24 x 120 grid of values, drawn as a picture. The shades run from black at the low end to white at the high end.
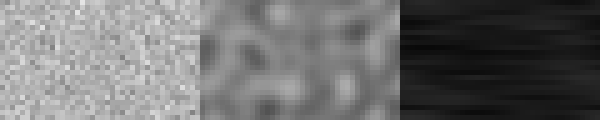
The table splits into one row of 3 panels. Panel 1,1: high, fine-grained. Panel 1,2: middling, blotchy. Panel 1,3: very low, streaked across, faint in contrast.
